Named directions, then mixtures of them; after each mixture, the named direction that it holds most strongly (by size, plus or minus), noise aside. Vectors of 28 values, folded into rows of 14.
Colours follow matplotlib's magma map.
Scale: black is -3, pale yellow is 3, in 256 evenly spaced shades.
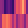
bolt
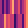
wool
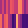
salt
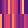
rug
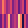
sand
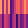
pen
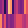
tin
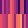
pen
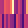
bolt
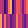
tin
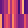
rug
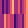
wool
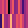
rug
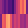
bolt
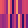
sand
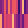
rug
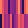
rug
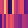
tin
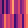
wool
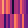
wool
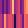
wool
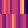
rug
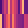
rug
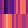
bolt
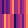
wool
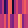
tin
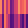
pen
